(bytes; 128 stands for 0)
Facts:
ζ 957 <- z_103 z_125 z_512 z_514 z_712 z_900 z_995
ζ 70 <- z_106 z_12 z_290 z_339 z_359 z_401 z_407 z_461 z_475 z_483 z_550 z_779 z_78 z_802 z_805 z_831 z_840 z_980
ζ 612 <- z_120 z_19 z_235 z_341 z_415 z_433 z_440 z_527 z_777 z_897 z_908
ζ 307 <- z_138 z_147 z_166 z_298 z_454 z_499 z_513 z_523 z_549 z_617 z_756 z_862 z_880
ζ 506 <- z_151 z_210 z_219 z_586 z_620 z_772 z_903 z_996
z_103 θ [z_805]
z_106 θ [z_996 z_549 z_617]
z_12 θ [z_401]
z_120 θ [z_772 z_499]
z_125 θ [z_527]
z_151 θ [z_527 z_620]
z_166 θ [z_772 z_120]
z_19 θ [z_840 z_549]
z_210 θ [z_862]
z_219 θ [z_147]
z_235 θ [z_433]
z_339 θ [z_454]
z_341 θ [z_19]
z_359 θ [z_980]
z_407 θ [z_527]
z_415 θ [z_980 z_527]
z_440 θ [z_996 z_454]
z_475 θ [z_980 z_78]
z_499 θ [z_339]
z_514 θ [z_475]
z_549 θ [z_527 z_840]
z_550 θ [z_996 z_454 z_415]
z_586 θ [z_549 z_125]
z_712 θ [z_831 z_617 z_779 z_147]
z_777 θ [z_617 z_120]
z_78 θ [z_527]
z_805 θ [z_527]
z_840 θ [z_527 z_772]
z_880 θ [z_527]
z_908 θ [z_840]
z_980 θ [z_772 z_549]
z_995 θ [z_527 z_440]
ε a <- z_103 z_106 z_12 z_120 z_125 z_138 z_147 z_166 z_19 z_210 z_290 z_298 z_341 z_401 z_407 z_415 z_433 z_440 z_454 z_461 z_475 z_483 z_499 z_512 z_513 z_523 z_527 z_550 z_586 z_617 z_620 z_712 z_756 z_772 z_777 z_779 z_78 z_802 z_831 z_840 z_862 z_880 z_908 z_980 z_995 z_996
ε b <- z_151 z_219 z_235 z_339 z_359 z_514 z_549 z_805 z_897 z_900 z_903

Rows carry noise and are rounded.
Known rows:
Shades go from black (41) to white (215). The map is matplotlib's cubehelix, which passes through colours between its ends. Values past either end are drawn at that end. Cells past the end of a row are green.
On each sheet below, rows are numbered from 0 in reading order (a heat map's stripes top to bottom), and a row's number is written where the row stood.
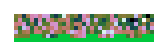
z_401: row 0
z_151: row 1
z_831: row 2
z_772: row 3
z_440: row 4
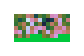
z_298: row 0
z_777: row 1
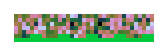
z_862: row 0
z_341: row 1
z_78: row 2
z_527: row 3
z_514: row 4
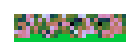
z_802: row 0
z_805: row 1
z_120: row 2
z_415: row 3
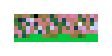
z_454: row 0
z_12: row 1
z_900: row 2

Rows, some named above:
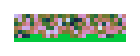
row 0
z_880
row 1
z_210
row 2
z_777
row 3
z_586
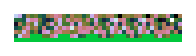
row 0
z_78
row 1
z_433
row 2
z_586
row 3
z_454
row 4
z_454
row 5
z_339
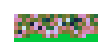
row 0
z_840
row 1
z_903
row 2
z_777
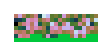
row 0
z_527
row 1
z_995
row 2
z_903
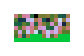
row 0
z_499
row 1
z_996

